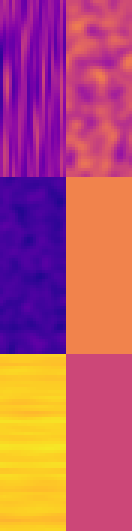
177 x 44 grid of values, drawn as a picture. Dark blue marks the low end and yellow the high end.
It is made of 3 by 2 panels. Panel 1,1: low, streaked downward. Panel 1,2: middling, blotchy. Panel 2,1: very low, blotchy, faint in contrast. Panel 2,2: high, flat. Panel 3,1: very high, streaked across, faint in contrast. Panel 3,2: middling, flat.
